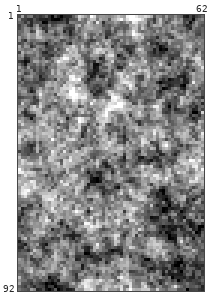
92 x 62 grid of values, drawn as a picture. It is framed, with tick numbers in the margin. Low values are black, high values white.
There are no regular stripes. The field is mottled with small blotches. Neither half mirrors the other.
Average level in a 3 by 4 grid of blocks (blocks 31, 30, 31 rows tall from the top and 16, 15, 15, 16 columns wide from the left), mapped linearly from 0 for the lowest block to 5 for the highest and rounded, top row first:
2 4 4 2 / 5 4 4 4 / 3 3 4 0
